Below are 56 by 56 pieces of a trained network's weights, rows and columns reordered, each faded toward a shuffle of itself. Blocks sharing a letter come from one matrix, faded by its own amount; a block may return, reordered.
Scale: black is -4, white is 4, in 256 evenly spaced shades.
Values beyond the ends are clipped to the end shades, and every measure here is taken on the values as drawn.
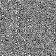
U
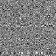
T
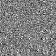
U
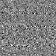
T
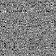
T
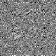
T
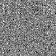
U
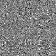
U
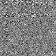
T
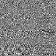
T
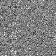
U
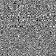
T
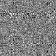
T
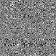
T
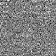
U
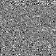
T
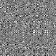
T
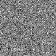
U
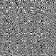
T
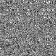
U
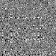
T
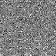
U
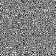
T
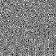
T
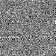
T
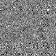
T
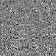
T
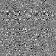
T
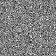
U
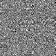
U
